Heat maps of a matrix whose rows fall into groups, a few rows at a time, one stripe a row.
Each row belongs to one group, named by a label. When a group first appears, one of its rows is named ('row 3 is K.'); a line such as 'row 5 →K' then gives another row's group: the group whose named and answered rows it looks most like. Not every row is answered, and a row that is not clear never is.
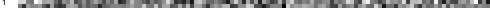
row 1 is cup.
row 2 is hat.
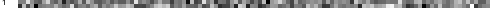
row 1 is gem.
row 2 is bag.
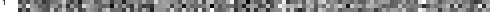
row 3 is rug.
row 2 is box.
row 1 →rug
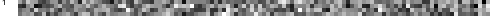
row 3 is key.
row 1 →box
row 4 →box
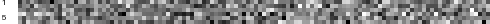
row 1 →bag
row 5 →hat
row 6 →box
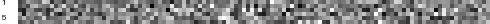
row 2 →rug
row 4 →hat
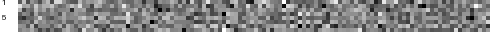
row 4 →key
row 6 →key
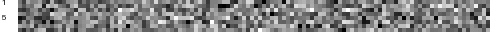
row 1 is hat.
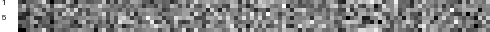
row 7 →rug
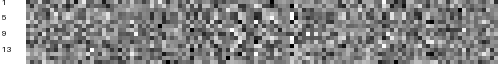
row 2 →hat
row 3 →box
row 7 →rug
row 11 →rug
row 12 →hat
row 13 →box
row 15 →box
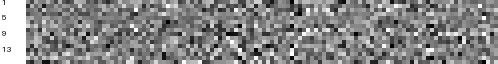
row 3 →key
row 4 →rug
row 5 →cup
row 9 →box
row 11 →box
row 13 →rug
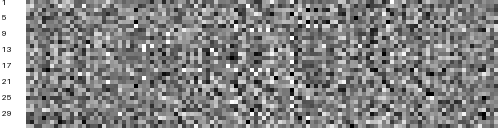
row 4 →hat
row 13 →gem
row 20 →gem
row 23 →hat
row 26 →box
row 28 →cup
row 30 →rug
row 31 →gem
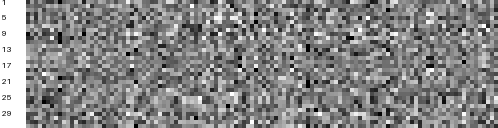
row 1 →bag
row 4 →rug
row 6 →rug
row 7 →cup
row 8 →box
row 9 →bag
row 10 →gem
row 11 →bag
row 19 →cup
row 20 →gem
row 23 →bag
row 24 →box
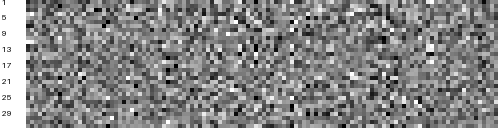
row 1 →rug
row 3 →bag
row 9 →box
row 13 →rug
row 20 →bag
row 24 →bag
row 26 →gem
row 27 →hat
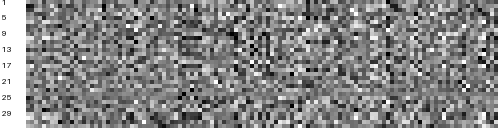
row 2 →gem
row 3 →gem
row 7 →bag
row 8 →key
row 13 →rug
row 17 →cup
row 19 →hat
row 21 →box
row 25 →gem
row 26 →key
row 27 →hat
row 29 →cup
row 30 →cup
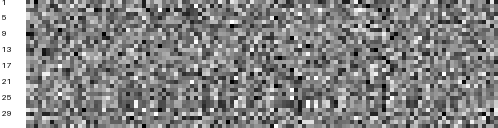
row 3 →bag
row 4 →cup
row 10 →hat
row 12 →rug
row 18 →hat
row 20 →key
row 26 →key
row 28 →gem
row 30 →cup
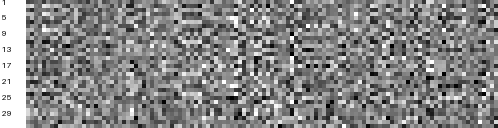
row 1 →rug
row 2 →cup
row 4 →cup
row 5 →box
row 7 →key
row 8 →cup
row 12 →hat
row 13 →box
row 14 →hat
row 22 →box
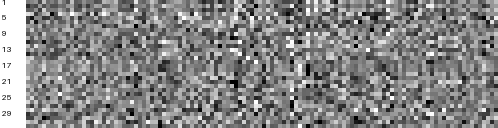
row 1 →key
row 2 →rug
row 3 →key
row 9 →key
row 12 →box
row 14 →rug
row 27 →hat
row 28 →cup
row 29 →rug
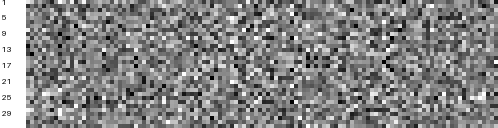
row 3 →gem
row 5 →box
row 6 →hat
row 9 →bag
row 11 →box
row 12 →bag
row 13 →key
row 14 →gem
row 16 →gem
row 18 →hat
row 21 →box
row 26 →hat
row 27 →cup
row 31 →bag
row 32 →key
